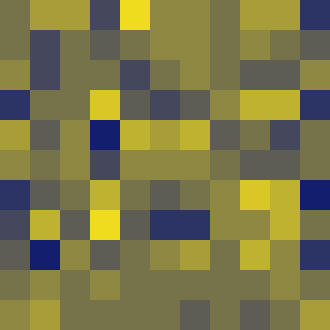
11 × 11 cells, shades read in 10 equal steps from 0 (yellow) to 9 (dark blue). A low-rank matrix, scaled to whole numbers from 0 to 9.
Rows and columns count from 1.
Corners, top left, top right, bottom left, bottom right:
5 8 4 3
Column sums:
59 57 51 52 50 55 51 53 44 46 66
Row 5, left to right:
3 6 4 9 2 3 2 6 5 7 5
